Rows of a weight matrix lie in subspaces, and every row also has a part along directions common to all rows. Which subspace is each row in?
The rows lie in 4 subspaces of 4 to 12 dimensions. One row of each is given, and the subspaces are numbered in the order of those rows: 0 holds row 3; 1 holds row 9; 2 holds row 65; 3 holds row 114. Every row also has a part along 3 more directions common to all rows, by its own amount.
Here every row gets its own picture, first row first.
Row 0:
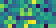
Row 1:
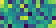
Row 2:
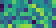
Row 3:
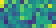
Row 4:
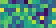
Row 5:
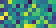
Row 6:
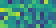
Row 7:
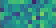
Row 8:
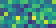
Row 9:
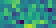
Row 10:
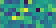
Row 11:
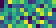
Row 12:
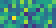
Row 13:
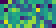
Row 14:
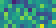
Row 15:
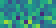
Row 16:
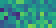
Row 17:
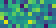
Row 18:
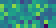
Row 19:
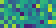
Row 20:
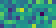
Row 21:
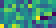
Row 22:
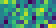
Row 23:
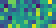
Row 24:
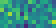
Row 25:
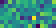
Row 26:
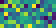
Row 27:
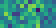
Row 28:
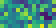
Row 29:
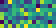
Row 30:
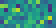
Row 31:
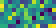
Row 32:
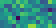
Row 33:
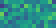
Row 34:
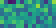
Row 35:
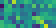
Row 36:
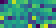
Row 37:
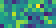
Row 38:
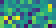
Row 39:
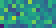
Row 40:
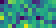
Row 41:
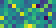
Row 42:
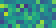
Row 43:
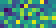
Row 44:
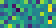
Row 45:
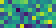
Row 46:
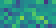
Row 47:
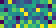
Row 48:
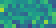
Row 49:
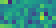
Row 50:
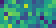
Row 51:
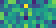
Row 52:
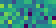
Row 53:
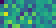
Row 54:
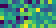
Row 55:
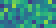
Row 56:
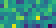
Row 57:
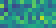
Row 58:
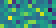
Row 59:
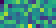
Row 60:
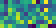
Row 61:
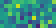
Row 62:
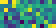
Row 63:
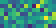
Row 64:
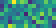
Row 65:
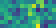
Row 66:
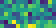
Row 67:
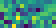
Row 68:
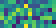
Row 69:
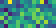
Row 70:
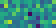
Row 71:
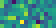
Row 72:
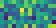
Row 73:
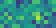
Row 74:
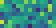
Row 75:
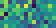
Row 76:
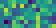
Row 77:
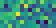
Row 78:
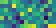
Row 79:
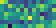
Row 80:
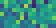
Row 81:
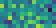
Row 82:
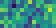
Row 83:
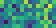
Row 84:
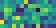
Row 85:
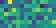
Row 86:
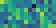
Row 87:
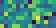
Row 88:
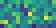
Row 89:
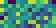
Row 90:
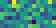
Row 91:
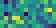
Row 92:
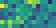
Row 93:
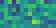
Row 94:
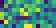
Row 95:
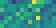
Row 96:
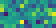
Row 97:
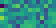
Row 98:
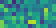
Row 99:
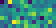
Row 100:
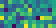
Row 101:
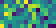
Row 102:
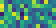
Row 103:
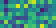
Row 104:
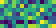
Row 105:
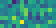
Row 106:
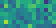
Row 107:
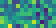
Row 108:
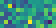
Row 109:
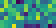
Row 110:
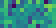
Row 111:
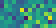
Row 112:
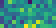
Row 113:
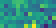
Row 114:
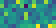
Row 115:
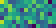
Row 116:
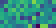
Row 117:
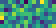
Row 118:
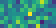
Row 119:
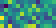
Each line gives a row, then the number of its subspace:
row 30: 0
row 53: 0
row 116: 2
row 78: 0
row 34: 1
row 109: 3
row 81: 2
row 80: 3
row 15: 2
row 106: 2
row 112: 1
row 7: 3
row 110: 2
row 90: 2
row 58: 2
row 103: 2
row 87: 3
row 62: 0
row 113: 1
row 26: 0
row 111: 1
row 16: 3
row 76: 2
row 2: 1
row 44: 0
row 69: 3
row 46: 3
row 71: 1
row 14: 0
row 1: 1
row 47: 1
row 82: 2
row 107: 0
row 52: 1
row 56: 3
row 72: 0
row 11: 2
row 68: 3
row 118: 2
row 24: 1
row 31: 3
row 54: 0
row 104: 0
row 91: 1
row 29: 1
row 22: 2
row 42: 0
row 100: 3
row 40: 3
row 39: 1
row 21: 3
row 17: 1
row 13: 0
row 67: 2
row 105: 1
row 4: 0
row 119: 0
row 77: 1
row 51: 3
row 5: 3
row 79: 0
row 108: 1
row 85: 1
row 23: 2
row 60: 2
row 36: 2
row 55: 0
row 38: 1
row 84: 2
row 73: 3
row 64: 1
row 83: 0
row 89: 3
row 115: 2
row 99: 1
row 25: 2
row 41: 0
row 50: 3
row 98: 2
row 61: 2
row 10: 1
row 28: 0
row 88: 1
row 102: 3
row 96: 1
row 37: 1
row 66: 1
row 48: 1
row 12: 1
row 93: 2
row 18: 1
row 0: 0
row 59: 2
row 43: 3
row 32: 1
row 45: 0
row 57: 3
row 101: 2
